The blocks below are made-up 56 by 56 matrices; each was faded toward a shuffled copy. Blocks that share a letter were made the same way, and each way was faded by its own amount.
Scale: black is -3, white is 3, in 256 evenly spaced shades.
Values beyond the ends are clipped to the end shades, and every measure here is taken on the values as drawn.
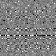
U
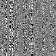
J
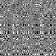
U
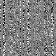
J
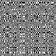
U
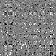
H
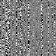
J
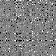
H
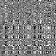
U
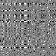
U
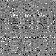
H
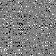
H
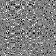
H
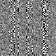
J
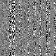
J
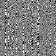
J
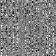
J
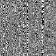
J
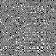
H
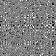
H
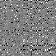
H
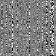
J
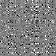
H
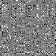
H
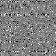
H
